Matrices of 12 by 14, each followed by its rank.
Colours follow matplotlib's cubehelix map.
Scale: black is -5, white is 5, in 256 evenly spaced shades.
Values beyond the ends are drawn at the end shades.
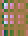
one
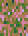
full rank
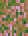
full rank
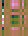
one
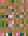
two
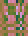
two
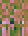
two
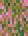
full rank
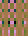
one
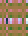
one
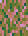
full rank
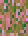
full rank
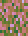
full rank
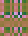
one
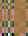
one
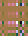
one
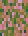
full rank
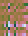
two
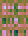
two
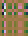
one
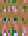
two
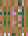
two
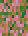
full rank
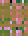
two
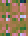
two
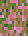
full rank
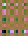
one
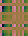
one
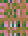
two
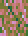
full rank
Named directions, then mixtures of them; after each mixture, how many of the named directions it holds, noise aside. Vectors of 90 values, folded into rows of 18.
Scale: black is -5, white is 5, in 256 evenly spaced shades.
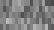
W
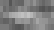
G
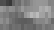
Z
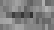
two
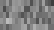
one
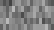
two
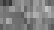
two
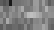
three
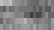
one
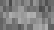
two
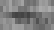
one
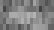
two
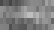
three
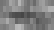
one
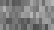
two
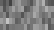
two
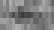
one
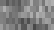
two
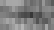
three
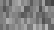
one
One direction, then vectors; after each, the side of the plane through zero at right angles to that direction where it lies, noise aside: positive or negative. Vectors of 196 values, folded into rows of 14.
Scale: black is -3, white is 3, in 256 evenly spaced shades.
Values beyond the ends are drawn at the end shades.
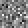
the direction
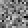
negative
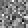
positive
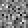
negative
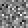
positive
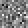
positive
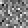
positive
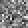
positive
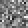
positive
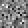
negative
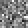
positive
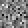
negative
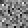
negative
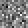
positive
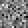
negative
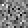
negative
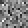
negative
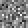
positive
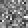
positive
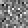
positive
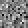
negative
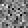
negative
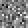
positive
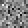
negative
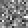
positive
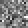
positive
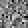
negative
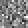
positive
